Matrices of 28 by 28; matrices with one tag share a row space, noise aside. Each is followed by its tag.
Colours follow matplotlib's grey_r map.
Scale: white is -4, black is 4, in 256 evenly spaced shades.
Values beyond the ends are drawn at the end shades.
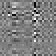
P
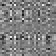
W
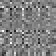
W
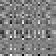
W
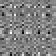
W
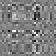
P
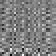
W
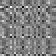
W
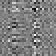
P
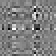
P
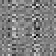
P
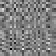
W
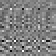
W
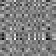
W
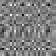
W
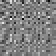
W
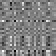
W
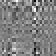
P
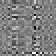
P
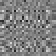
W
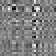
P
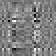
P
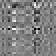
P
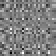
W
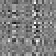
P
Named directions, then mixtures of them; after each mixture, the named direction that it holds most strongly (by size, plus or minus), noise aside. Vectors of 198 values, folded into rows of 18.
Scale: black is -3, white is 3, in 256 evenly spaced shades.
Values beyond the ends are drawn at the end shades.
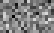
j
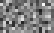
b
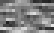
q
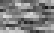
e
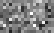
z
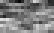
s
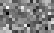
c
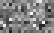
z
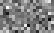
c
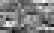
q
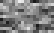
s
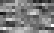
q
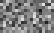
b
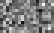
b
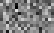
j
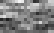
s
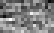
s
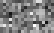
z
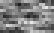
e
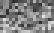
s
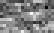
s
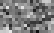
c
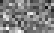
j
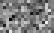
z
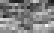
s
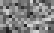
c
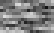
e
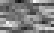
q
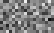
j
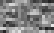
q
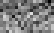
j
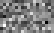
z
